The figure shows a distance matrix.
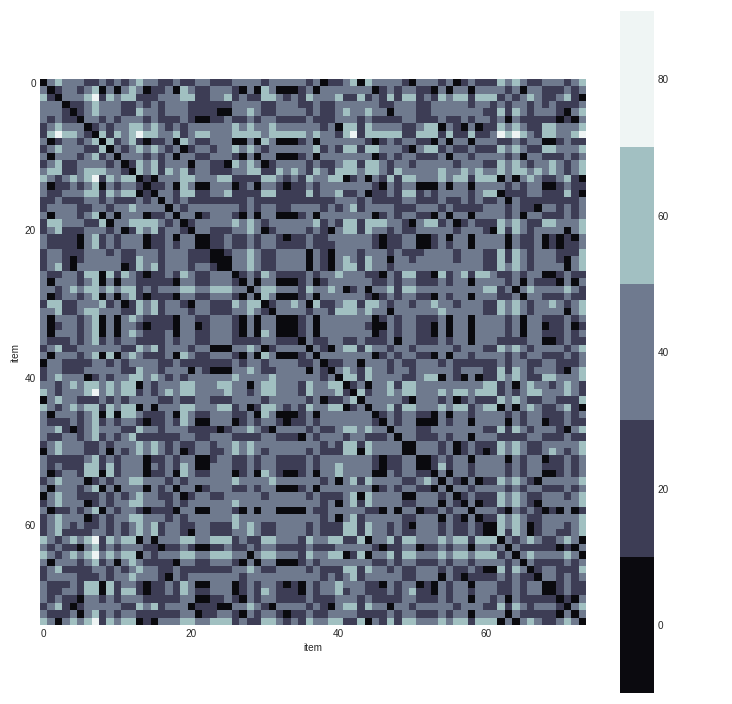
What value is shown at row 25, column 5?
40
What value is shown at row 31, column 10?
40
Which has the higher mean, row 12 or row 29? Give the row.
12
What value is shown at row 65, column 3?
40
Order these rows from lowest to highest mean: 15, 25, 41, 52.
52, 15, 25, 41
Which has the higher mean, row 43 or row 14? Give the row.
43
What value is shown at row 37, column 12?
60
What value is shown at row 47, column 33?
40
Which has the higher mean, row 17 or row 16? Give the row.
17
